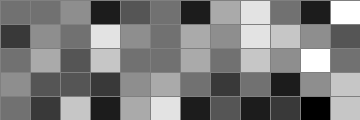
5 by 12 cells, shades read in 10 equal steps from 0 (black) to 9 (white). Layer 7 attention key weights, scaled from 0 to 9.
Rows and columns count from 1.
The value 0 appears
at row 5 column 11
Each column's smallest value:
2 2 3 1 3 4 1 2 1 1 0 3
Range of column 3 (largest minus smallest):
4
